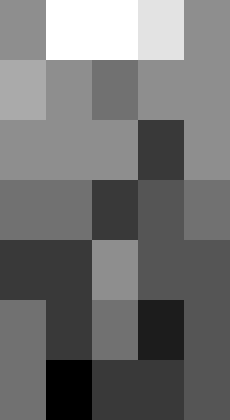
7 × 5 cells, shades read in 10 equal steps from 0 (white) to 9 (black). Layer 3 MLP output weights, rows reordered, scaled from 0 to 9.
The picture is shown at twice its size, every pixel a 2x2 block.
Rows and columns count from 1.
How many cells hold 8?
1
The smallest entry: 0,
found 2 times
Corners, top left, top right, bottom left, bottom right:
4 4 5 6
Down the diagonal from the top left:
4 4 4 6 6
